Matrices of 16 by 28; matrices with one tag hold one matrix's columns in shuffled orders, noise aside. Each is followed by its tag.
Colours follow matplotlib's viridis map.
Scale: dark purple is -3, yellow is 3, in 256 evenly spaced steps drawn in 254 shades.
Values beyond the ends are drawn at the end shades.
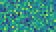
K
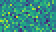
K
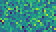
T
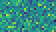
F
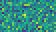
F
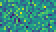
K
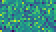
T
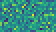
F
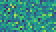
F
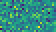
F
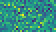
F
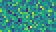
K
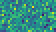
K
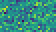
F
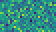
K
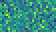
K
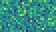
T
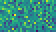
T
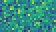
T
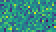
K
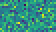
F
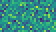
F
